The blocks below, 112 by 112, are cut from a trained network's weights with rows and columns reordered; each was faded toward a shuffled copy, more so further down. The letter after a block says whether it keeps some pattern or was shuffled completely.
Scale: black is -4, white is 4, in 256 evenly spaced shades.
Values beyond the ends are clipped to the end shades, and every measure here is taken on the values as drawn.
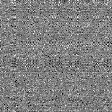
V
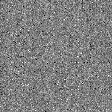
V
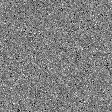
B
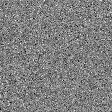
B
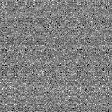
V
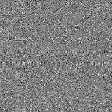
V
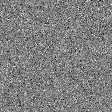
B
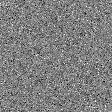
B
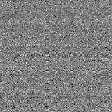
V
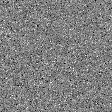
B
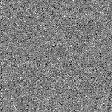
V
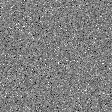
B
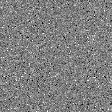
V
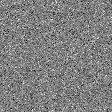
B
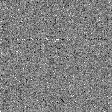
V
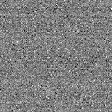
V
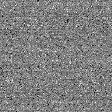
V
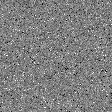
B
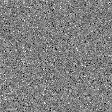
V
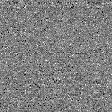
V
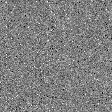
V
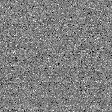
V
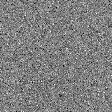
V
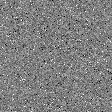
B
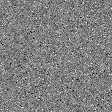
B
